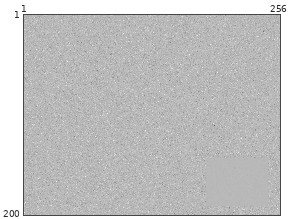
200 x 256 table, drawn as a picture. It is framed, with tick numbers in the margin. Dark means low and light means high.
Slope: none. Histogram: heavy tails on both sides. Odd rows or columns: none. Grain: fine. Odd patch: calmer, in the bottom right.
